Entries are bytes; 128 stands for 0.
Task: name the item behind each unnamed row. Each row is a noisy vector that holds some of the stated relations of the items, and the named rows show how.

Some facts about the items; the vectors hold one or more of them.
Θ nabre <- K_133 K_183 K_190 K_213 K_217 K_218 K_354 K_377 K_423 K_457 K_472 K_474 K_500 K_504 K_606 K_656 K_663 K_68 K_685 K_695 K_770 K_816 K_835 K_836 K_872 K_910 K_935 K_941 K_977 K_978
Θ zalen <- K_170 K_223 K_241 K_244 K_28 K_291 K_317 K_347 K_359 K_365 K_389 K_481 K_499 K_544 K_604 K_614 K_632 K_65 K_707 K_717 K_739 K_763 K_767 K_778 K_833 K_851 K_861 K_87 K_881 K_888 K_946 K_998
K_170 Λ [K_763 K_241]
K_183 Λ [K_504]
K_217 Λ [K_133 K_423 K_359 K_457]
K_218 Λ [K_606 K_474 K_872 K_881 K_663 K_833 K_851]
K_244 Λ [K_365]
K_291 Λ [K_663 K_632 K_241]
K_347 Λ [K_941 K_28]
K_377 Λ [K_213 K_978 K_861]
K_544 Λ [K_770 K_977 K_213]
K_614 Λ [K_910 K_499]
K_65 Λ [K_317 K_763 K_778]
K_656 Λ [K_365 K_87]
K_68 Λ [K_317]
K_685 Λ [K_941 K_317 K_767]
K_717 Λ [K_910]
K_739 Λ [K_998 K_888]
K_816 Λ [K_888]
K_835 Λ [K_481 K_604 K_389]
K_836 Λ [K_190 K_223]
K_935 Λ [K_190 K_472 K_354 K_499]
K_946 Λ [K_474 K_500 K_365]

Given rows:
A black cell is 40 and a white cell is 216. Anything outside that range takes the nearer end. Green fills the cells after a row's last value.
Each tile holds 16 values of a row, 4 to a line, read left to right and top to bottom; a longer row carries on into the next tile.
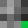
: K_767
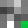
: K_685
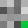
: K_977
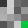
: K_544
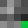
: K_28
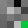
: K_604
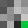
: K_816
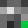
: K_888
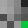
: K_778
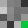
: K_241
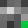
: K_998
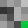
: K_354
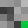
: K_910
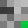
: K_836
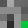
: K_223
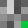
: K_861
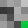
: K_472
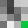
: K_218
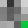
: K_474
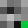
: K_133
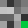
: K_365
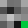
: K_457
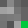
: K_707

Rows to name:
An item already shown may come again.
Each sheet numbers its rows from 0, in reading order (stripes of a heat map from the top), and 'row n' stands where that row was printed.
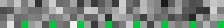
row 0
K_68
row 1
K_500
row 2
K_291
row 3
K_365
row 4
K_544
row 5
K_763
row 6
K_28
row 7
K_935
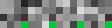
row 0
K_317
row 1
K_946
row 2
K_213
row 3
K_87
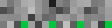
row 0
K_695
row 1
K_763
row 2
K_183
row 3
K_504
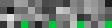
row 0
K_217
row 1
K_359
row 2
K_244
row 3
K_778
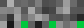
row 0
K_499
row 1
K_359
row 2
K_28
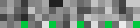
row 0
K_767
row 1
K_170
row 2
K_614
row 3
K_377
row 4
K_218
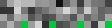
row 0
K_935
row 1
K_941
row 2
K_739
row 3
K_632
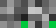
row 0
K_28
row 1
K_365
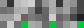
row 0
K_656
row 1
K_663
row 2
K_347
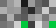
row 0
K_65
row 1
K_835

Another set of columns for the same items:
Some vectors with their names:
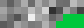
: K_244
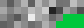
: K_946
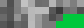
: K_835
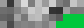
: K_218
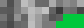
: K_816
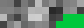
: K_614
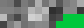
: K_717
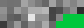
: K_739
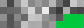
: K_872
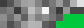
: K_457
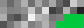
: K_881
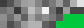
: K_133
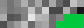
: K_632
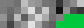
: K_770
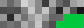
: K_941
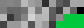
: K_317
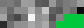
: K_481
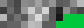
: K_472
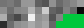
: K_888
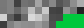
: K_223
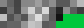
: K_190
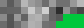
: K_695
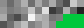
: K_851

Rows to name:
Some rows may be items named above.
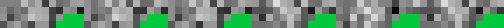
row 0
K_347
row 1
K_170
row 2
K_65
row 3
K_68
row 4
K_377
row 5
K_68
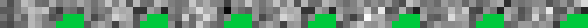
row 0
K_816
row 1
K_170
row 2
K_377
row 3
K_170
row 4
K_365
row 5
K_707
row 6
K_359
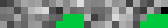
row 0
K_217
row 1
K_763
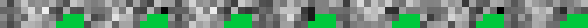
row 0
K_500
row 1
K_241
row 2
K_663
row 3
K_935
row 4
K_218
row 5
K_778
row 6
K_183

